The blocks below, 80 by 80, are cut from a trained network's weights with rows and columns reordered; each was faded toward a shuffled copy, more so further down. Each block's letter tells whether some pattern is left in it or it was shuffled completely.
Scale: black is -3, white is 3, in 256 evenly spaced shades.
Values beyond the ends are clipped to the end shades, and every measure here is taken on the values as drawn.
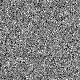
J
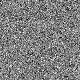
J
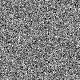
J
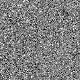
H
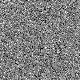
H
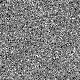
J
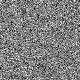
H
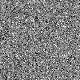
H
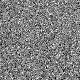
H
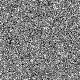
J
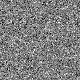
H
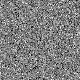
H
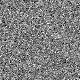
J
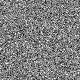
J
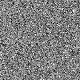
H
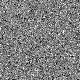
J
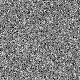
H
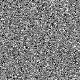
H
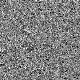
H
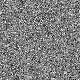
J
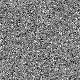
J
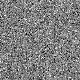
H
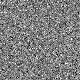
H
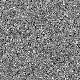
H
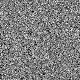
J
